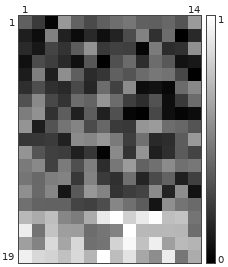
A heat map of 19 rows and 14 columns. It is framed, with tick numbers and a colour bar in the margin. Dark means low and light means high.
Average level on the scale: 40%. Stripes: none. Seam: horizontal, 80% of the way down, the bottom part higher.
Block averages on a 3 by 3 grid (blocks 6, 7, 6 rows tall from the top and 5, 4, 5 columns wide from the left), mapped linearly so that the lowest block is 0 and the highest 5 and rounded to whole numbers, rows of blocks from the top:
011 | 211 | 555
